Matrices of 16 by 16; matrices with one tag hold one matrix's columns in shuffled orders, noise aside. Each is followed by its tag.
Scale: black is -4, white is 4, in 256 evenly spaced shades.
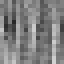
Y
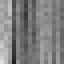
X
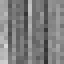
X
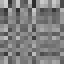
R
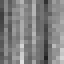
X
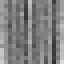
X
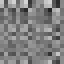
R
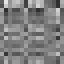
R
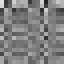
R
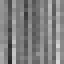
X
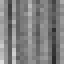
X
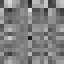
R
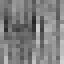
Y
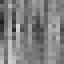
Y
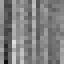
X
